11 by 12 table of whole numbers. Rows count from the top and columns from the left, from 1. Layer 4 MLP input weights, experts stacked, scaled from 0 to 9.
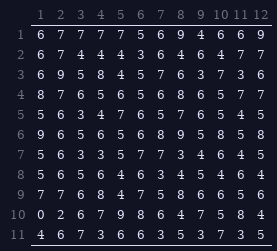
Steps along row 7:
up down same up up same down up up down up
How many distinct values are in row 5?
5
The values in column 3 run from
3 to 7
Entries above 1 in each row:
12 12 12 12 12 12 12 12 12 11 12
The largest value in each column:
9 9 7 8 9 8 8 9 7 8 8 9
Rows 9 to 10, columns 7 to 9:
5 8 6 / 6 4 7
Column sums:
61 69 57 61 61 64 62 67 55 63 58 66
